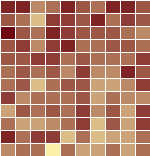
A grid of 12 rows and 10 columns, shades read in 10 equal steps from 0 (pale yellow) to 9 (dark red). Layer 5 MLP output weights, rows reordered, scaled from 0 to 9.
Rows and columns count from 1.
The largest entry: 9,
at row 3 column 1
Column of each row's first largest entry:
1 7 1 5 3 9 10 1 6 6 1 2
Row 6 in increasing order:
4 4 4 5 5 6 6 6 7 8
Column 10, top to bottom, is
6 6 4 5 7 6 7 4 7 7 5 5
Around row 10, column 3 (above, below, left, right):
5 7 3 4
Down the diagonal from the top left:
8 5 5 7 5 7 3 5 3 7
